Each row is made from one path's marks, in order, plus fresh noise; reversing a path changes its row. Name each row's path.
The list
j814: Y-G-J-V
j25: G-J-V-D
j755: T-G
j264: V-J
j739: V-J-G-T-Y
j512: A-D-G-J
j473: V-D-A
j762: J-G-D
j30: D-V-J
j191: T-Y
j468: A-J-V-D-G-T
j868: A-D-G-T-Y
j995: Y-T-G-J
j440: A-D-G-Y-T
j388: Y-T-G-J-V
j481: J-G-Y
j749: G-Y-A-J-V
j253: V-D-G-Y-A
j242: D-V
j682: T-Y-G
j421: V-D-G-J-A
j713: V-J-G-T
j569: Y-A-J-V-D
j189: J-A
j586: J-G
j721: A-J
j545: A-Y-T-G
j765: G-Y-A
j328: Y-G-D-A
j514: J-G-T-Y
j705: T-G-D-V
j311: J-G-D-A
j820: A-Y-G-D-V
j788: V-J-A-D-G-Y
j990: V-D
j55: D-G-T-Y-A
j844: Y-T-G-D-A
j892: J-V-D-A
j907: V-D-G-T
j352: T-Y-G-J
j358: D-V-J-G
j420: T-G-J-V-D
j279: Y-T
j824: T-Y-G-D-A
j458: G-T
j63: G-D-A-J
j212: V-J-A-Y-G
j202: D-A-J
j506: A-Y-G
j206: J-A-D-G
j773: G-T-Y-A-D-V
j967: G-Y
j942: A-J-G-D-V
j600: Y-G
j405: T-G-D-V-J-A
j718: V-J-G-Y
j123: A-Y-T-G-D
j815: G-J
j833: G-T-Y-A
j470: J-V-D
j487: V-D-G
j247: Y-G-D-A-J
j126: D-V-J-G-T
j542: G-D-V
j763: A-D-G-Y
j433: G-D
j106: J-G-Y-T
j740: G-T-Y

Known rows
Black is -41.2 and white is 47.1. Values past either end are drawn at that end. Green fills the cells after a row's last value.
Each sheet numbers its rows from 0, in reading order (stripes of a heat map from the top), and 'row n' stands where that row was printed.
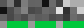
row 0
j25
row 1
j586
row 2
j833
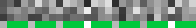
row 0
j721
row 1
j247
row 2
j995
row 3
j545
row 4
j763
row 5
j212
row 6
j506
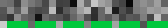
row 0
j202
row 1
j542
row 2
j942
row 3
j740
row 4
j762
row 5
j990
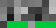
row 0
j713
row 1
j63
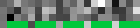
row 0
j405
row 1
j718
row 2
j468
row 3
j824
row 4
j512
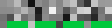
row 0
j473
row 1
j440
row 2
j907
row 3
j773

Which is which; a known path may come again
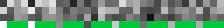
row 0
j506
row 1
j545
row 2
j481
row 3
j788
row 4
j328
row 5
j542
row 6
j721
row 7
j749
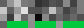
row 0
j253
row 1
j358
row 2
j514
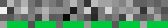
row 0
j765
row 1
j264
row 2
j705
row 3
j773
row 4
j990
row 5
j892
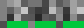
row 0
j487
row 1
j433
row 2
j739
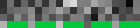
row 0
j206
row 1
j106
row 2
j352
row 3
j458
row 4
j762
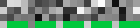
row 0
j844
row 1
j30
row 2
j55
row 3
j824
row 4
j440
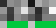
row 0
j763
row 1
j868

